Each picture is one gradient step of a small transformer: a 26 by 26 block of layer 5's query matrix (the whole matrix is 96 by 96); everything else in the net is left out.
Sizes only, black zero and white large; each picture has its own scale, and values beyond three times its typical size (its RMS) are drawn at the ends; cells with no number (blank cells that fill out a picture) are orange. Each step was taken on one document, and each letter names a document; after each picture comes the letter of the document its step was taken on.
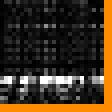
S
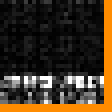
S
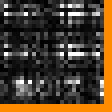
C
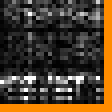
S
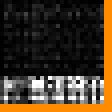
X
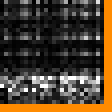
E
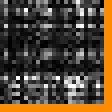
S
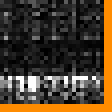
E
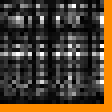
C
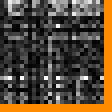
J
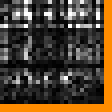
S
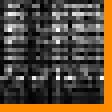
J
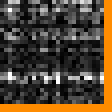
J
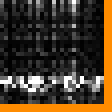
E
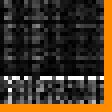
X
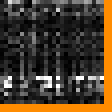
J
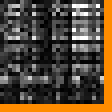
J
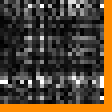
C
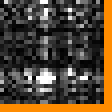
S
